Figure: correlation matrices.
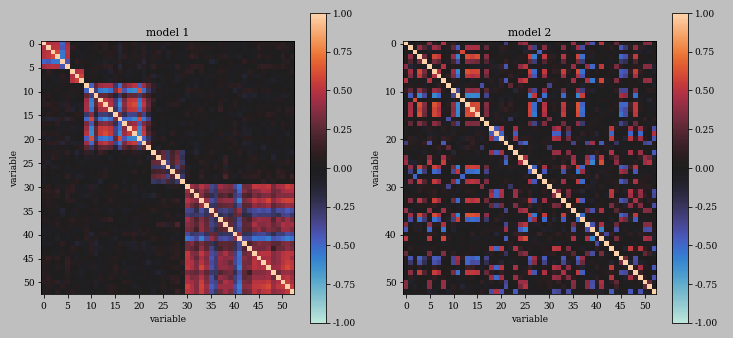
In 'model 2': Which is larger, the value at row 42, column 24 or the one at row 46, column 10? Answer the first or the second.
the first
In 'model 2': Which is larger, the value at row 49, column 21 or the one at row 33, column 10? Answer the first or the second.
the second
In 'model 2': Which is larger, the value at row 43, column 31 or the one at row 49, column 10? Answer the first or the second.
the first
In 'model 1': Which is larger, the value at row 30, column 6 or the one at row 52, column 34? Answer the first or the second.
the second
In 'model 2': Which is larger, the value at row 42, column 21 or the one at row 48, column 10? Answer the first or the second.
the second
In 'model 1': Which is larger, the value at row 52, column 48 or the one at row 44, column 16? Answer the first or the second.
the first
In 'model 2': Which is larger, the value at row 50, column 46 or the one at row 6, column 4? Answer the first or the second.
the second
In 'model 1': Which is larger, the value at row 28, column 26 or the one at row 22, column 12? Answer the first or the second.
the second
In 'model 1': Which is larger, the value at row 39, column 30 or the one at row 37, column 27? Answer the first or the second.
the first
